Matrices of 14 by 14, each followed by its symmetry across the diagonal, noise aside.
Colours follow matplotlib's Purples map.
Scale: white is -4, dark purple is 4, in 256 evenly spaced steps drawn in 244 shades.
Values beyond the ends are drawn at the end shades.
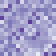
symmetric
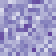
symmetric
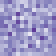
antisymmetric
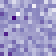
antisymmetric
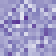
antisymmetric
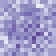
symmetric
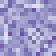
symmetric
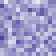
antisymmetric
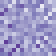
antisymmetric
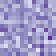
antisymmetric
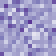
symmetric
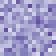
symmetric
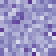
symmetric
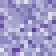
antisymmetric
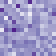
antisymmetric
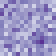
symmetric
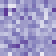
antisymmetric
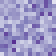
symmetric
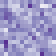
antisymmetric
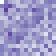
symmetric
